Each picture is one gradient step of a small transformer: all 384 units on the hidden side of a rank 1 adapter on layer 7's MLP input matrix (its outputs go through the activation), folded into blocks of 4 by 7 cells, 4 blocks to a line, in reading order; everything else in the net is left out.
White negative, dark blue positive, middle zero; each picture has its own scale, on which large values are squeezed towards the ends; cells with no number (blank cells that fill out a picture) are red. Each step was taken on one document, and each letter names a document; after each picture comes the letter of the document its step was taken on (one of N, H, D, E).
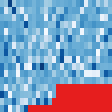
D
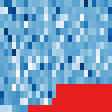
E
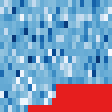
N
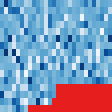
E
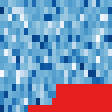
E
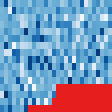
N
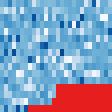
D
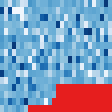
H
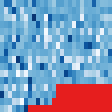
D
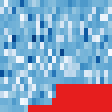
N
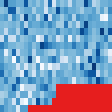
E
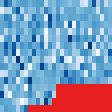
D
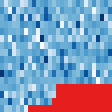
N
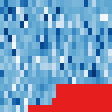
E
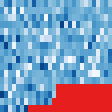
D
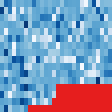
D
